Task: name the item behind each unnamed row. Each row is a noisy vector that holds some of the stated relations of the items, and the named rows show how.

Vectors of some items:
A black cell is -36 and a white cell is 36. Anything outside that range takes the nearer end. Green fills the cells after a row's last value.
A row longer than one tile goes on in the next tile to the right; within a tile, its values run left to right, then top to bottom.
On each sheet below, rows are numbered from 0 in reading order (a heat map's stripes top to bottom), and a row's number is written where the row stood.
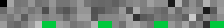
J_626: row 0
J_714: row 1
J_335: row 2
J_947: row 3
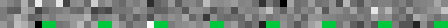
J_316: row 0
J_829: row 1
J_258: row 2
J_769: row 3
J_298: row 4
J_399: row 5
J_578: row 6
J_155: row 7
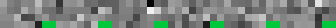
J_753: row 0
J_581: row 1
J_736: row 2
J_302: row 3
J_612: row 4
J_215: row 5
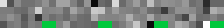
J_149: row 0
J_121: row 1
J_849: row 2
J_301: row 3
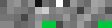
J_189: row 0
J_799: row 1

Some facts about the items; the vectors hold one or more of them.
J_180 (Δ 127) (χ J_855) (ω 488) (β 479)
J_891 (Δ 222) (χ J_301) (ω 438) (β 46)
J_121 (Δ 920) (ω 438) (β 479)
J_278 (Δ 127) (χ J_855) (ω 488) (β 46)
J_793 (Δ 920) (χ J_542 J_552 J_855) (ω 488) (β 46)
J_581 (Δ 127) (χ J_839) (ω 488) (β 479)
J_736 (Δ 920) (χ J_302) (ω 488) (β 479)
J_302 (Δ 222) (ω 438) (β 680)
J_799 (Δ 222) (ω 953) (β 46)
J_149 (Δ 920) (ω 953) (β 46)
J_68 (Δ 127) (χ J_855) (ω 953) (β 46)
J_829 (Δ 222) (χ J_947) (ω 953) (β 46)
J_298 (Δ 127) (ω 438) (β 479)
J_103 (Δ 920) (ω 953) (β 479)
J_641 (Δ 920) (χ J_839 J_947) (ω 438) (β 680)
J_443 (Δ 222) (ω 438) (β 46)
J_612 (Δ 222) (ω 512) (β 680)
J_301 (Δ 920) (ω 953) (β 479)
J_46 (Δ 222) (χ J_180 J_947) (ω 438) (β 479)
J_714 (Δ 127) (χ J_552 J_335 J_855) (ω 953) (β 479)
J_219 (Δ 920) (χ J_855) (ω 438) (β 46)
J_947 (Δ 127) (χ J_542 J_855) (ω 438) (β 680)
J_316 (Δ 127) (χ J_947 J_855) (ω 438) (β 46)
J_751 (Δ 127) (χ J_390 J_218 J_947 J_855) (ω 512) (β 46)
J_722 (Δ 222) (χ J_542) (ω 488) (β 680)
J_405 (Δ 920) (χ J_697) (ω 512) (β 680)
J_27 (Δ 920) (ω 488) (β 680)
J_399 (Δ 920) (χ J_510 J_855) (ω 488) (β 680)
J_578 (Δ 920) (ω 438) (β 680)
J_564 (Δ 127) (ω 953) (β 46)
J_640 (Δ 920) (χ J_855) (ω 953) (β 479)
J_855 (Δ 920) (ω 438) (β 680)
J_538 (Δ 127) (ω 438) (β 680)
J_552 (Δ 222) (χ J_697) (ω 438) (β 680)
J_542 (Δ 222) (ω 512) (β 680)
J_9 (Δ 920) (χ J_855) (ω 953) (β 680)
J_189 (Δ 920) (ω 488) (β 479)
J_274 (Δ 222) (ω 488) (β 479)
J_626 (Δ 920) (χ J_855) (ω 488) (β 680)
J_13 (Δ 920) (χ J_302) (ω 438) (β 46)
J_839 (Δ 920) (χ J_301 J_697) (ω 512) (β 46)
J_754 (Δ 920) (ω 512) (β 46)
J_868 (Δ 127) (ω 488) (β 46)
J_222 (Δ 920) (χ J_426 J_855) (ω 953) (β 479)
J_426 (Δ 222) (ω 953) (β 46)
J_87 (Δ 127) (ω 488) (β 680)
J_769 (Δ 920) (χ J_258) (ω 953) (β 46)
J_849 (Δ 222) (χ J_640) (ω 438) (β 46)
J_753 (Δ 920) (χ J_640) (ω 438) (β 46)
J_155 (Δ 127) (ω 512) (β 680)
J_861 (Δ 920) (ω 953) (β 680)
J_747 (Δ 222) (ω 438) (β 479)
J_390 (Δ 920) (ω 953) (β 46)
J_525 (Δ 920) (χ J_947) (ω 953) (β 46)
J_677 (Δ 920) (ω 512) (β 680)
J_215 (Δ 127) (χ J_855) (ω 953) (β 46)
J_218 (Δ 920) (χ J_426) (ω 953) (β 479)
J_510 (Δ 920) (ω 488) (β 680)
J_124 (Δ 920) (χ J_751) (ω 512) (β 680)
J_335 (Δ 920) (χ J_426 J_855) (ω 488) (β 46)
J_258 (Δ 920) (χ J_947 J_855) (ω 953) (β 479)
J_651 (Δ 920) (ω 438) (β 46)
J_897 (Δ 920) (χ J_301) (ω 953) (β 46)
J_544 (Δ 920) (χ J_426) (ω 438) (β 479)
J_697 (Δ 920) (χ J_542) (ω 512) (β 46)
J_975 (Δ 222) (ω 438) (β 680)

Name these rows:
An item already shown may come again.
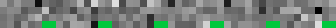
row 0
J_274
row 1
J_278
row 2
J_564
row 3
J_124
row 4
J_180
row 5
J_542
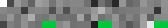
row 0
J_799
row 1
J_298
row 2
J_9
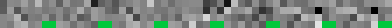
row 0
J_793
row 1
J_544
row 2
J_793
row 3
J_46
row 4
J_855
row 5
J_542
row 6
J_542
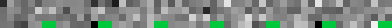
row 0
J_27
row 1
J_298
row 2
J_641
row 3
J_552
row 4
J_891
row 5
J_316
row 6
J_897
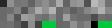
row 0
J_87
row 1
J_868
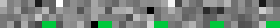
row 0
J_747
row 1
J_443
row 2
J_542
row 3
J_426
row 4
J_103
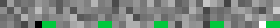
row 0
J_538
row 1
J_793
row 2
J_793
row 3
J_751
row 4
J_405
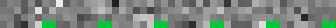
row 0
J_861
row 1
J_754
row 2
J_722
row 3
J_677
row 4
J_124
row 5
J_335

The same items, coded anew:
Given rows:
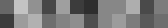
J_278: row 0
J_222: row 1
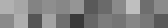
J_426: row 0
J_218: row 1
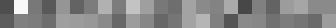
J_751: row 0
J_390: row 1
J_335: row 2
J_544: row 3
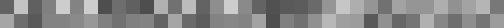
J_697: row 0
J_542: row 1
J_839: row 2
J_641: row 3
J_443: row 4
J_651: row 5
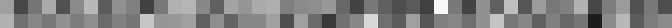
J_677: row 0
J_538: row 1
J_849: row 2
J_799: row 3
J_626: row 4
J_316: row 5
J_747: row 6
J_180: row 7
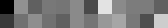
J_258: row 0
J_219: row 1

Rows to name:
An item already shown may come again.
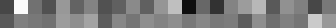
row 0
J_751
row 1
J_405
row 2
J_722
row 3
J_538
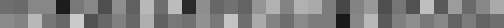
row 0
J_855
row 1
J_581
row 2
J_87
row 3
J_754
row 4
J_180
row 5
J_747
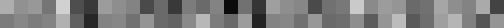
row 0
J_868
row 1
J_714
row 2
J_9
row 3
J_714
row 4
J_564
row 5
J_335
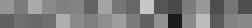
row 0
J_298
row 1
J_793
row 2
J_180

